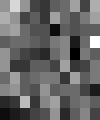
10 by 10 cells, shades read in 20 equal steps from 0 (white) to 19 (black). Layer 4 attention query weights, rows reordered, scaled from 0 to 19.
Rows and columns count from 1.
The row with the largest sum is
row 10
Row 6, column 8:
15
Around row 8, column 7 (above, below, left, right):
15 14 12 11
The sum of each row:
98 103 119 106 126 122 105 115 114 137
